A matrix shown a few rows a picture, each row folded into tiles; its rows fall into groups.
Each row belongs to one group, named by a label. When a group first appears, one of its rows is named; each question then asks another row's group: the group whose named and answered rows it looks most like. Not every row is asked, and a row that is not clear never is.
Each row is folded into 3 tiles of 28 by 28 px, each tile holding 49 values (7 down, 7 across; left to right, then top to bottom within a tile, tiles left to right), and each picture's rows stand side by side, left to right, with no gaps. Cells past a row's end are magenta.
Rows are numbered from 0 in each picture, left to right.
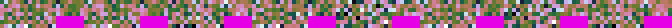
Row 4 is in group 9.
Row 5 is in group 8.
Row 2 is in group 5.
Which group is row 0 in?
8
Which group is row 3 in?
8
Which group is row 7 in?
5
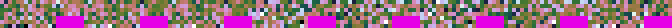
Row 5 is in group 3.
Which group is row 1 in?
8
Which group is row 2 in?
8
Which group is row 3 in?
3
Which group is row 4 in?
9
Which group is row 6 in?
9
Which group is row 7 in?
8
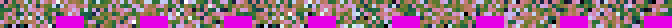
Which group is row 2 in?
3
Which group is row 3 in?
5
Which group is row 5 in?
5
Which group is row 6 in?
3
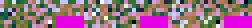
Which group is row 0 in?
9
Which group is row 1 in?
3
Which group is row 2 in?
3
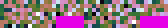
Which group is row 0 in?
5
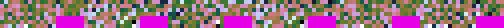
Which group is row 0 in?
8
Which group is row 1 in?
3
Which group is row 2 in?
9
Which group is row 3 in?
3
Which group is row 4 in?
8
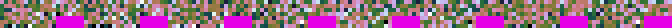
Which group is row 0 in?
5
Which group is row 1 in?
5
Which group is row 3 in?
9
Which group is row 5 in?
3
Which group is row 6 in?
5
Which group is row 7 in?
9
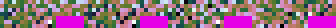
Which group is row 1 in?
9
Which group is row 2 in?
9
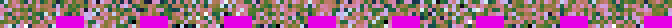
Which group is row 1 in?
3
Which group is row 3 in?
5
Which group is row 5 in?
9
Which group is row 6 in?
5
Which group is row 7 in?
8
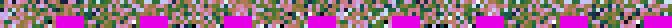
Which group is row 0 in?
3
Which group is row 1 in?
9
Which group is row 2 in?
5
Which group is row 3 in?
8
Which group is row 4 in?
3
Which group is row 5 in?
5
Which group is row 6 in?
9
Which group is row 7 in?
9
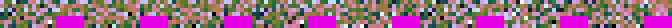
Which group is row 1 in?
5
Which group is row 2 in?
5
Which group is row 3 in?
9
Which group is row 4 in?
8
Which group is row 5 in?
9
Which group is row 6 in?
3
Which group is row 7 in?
5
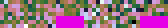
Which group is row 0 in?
8
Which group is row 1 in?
3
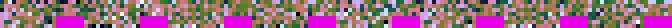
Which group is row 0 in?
3
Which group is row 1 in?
5
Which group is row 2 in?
8
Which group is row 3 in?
5
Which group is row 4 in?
3
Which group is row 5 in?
3
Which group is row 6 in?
8
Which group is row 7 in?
9
